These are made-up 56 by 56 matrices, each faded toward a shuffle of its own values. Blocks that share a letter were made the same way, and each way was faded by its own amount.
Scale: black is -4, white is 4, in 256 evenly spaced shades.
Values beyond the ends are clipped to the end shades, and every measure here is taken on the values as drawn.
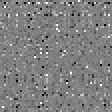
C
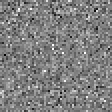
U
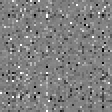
C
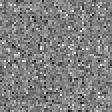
U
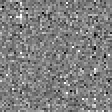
U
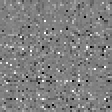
C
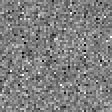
U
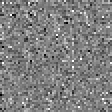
U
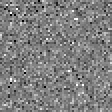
U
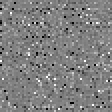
C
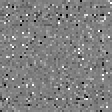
C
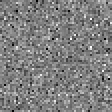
U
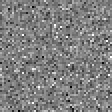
U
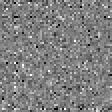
U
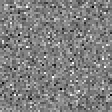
U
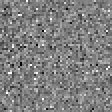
U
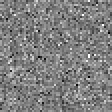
U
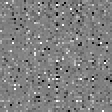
C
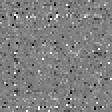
C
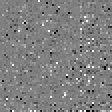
C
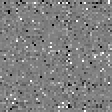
C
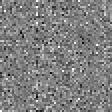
U
